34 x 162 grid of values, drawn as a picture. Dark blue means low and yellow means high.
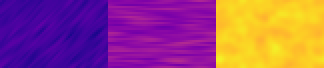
It is made of 1 by 3 panels. Panel 1,1: very low, slanting up to the right, faint in contrast. Panel 1,2: low, streaked across, faint in contrast. Panel 1,3: very high, blotchy, faint in contrast.
